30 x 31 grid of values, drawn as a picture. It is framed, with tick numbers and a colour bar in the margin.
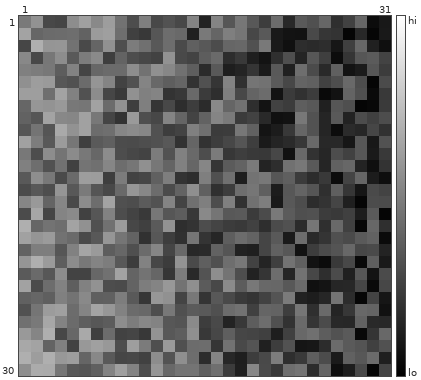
The grain is fine, like static. No single row or column stands out from its neighbours. The field climbs toward the left. There are no regular stripes.
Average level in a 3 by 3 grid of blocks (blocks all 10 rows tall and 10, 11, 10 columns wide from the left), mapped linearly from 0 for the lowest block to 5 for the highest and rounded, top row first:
520
421
531
